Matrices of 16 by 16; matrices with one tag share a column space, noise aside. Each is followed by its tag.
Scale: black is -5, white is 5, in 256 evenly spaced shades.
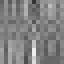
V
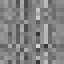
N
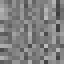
N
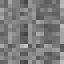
N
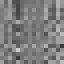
N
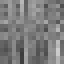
V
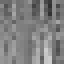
V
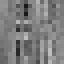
V
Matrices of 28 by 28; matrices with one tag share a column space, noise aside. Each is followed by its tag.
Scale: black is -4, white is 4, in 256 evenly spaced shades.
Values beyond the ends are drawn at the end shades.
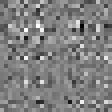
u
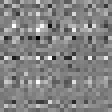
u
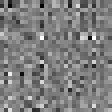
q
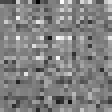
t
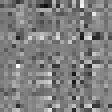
q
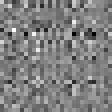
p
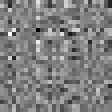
p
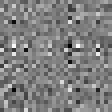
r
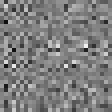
r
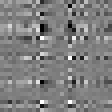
u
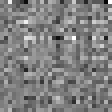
t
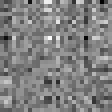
t
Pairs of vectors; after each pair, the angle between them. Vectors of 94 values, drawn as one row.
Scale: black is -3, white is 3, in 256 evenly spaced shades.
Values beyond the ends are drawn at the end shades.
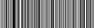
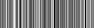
nearly opposite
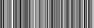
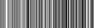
orthogonal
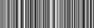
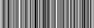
partly aligned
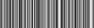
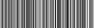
partly opposed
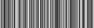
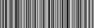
partly opposed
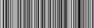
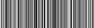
partly aligned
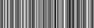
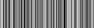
nearly opposite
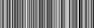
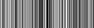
partly aligned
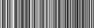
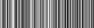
nearly parallel
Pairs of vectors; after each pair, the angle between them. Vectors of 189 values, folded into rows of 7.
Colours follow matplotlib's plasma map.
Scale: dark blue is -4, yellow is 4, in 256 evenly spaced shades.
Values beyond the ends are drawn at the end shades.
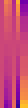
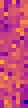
partly opposed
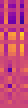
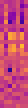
nearly parallel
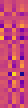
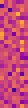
partly aligned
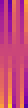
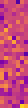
orthogonal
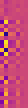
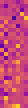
partly aligned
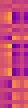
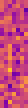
partly aligned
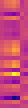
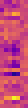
nearly opposite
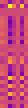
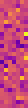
orthogonal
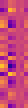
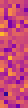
partly aligned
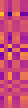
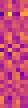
nearly opposite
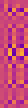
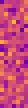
orthogonal
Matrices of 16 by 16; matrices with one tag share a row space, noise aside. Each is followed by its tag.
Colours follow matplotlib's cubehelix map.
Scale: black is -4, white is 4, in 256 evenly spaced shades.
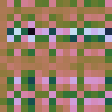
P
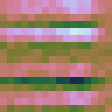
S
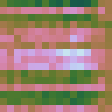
S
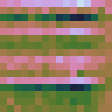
S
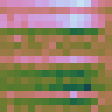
S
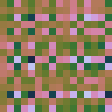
P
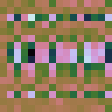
P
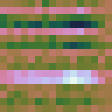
S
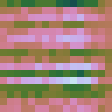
S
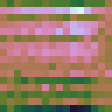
S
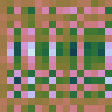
P
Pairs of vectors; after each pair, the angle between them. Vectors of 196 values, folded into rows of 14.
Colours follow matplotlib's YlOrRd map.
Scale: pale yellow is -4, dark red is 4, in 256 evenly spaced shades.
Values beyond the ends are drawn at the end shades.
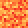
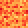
nearly opposite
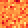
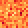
partly aligned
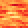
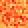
partly opposed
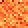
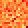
orthogonal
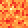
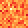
nearly parallel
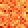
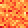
nearly parallel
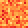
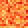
nearly opposite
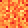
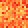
partly aligned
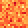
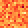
nearly opposite
